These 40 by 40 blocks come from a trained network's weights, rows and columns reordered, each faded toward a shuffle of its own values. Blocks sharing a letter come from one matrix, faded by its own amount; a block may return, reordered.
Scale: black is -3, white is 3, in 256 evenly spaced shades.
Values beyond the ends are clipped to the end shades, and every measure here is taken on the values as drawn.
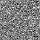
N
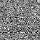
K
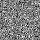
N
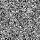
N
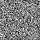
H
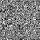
K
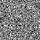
K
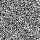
H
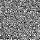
K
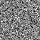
H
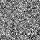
N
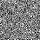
N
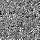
N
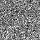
N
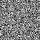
H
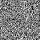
N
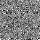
K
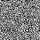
N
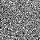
H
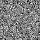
N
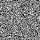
N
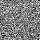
K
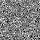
N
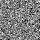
H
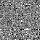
K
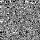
K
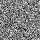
H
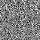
K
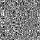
K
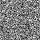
H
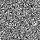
N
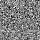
N
